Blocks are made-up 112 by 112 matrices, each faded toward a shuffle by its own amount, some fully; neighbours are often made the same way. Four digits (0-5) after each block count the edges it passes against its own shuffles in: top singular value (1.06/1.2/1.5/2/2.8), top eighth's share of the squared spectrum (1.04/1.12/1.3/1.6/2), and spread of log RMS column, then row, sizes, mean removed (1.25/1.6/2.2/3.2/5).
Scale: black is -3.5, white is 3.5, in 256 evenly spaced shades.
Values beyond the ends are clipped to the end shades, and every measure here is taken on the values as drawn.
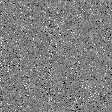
1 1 1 0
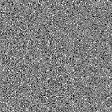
4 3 2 1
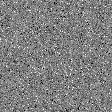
1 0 0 0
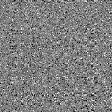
4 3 2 2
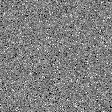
2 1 0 0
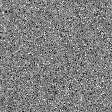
2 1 0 0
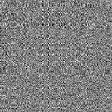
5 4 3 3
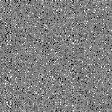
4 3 2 1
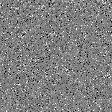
2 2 0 0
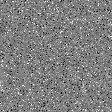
2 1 0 0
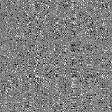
4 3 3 2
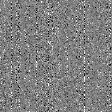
2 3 4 0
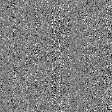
2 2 4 0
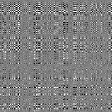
5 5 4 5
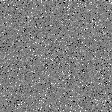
2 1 0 0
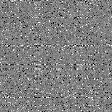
4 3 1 2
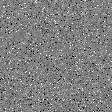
2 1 0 1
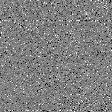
3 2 0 1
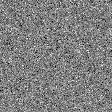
0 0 0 0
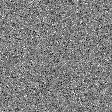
0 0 0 0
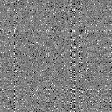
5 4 3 2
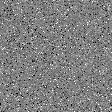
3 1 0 0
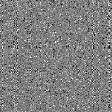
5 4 3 2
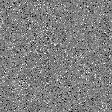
3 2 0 0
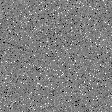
0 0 0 0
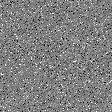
0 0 0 0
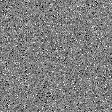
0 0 1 0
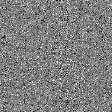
1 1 2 0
